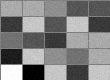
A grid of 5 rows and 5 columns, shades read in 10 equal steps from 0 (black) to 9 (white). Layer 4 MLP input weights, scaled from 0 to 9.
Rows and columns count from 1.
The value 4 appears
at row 3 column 1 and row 4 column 4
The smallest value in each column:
1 0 2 2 2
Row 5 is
9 0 7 2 7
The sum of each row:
23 21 21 23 25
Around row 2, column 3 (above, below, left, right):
5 2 7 7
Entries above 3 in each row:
3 2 3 4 3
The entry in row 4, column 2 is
7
